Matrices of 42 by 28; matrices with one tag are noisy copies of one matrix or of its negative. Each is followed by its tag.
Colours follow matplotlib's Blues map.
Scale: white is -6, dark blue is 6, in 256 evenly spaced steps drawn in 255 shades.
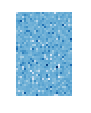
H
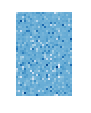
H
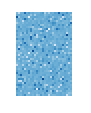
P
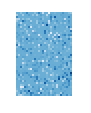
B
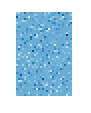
P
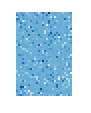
B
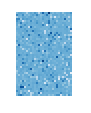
B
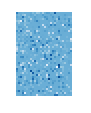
H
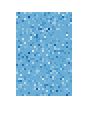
P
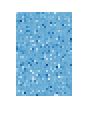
H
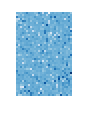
B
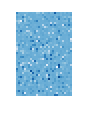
H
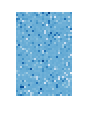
B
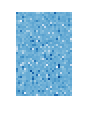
H
